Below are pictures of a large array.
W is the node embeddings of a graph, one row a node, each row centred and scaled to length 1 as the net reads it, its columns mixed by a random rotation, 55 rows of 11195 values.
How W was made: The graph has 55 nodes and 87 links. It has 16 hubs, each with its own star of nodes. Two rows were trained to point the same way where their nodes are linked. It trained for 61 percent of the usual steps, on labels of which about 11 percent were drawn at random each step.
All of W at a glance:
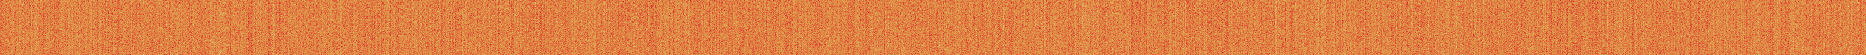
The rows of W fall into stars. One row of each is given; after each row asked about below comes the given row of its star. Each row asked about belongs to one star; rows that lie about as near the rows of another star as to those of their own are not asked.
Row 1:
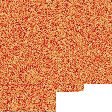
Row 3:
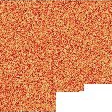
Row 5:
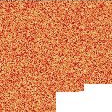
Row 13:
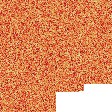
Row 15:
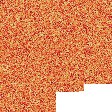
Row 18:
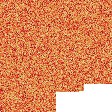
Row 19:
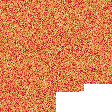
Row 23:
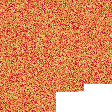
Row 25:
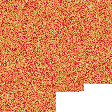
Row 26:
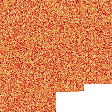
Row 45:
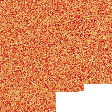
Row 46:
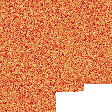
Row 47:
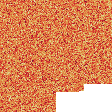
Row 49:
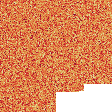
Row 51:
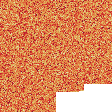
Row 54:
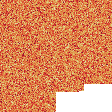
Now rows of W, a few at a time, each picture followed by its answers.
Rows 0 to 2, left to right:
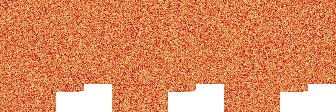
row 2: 3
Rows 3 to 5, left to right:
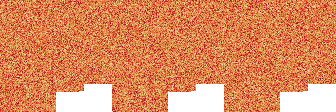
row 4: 18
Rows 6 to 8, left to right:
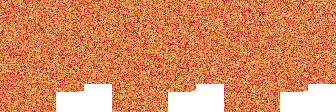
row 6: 5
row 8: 51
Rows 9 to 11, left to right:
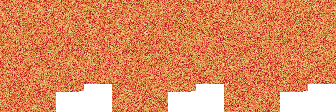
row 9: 19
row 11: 25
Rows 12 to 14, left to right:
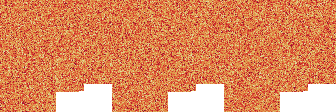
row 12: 49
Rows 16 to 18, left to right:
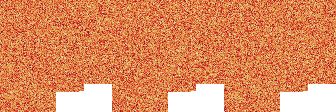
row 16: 45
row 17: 23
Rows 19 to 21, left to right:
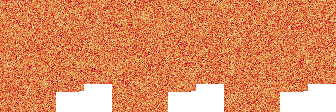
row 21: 47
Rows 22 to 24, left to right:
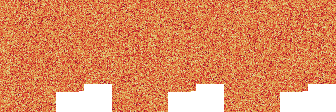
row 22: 47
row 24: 5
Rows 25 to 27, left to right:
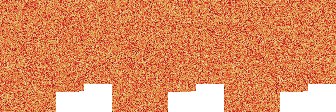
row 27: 54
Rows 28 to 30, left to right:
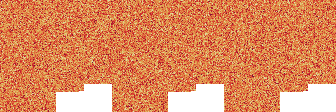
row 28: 45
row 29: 51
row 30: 15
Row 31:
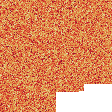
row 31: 3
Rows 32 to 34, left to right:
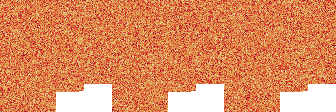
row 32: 18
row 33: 47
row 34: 18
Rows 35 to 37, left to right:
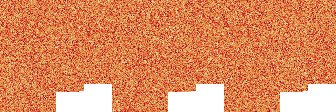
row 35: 45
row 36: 54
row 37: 51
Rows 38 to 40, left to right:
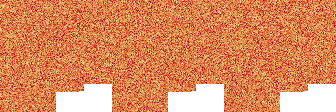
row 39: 26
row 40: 3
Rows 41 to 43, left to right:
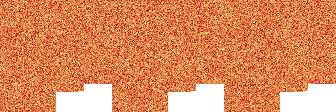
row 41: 23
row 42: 46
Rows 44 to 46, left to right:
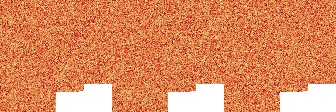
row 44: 54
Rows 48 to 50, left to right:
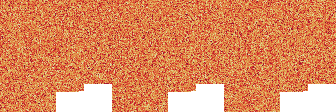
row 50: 13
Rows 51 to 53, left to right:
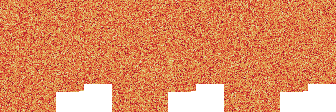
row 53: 15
